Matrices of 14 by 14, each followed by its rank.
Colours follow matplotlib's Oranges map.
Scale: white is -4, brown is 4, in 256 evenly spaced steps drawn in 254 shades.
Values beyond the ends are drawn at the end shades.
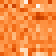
three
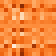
two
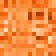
three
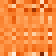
two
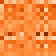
two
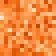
full rank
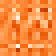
two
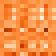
two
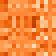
two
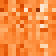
three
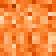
three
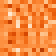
three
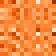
two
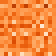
three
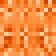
two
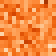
full rank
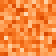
full rank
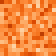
full rank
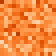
full rank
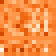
three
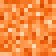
full rank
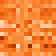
two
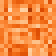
three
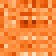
two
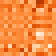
three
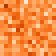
full rank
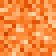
full rank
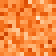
full rank
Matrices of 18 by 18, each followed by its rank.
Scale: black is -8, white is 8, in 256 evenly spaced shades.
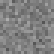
full rank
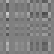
one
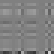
one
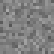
full rank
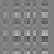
one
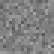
full rank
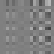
one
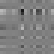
one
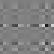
one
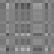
one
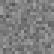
full rank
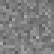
full rank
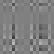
one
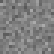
full rank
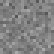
full rank
